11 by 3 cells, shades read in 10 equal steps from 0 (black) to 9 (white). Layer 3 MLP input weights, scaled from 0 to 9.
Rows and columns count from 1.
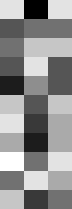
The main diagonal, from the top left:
8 4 7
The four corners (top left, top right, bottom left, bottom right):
8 8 7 4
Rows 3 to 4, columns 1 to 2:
4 7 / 3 8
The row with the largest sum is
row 9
